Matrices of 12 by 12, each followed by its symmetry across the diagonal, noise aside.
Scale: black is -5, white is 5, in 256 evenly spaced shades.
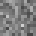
neither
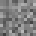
antisymmetric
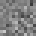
antisymmetric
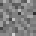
antisymmetric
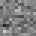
neither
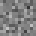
antisymmetric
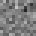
neither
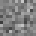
antisymmetric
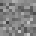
neither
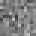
neither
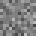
antisymmetric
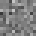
antisymmetric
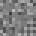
antisymmetric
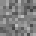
neither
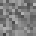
antisymmetric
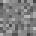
antisymmetric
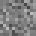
antisymmetric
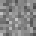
neither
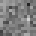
neither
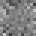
antisymmetric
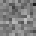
neither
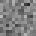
neither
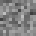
neither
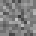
antisymmetric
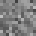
antisymmetric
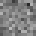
neither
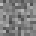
antisymmetric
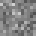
neither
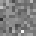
neither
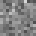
neither
